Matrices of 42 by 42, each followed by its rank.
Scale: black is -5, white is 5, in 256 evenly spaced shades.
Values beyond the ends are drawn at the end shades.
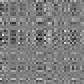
three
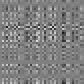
two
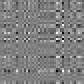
two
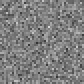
full rank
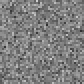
full rank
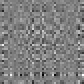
three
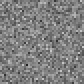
full rank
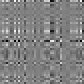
two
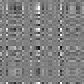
two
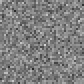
full rank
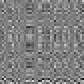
three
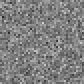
full rank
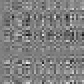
three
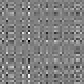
two
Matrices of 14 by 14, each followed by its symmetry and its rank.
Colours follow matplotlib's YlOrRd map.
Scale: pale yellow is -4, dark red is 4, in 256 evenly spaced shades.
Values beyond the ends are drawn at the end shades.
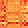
neither, rank two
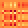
neither, rank one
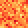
antisymmetric, full rank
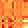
neither, rank two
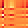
neither, rank one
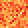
antisymmetric, full rank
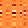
neither, rank one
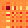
symmetric, rank one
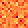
symmetric, rank three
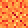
symmetric, rank three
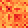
symmetric, rank three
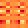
neither, rank one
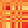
symmetric, rank one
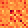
symmetric, rank three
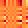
neither, rank one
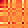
symmetric, rank one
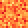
antisymmetric, full rank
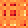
symmetric, rank one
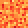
antisymmetric, full rank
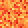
antisymmetric, full rank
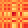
symmetric, rank one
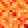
symmetric, rank three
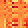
neither, rank two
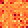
symmetric, rank three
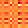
neither, rank one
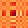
symmetric, rank one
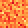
antisymmetric, full rank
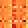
neither, rank two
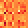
neither, rank two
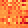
neither, rank two
